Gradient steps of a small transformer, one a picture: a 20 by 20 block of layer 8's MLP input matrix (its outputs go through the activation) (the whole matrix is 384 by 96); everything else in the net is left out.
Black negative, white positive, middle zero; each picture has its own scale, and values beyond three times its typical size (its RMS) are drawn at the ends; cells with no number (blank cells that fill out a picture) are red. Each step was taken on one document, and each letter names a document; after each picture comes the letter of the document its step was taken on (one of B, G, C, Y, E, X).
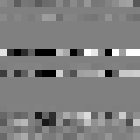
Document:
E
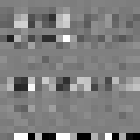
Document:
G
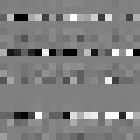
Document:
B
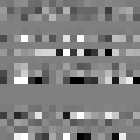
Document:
B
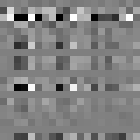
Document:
G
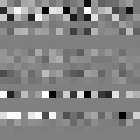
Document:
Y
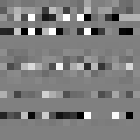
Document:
Y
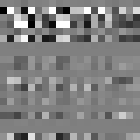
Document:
G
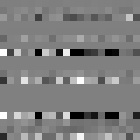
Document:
B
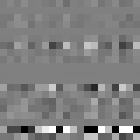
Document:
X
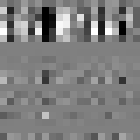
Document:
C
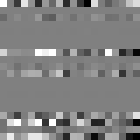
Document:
E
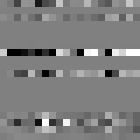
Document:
E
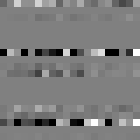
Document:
E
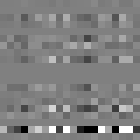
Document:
X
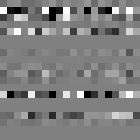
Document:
Y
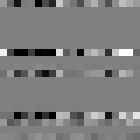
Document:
E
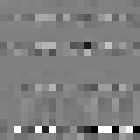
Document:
X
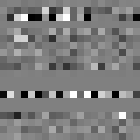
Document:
Y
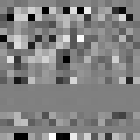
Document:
G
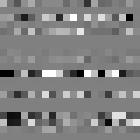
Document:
Y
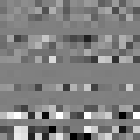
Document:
X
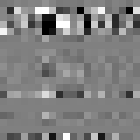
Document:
C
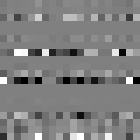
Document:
B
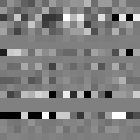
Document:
Y
